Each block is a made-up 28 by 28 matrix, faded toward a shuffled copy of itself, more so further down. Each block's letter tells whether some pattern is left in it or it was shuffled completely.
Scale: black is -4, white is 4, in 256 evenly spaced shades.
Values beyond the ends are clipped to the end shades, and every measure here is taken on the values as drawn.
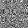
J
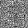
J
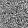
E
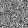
E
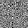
J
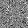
E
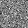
E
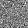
E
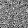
E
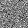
E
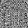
J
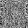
J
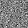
E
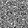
J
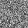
J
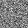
E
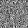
J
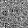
J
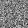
E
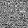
J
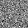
E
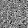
J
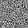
J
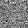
J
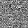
J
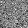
E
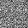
J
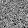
E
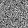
E
